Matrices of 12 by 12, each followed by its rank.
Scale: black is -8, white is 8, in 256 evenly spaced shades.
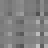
one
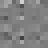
two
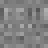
two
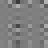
one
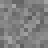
full rank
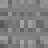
two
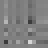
one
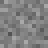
full rank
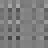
one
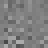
two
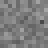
full rank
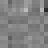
two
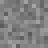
full rank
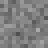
full rank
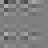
one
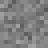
full rank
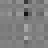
one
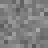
full rank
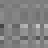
one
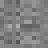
two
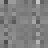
two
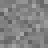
full rank
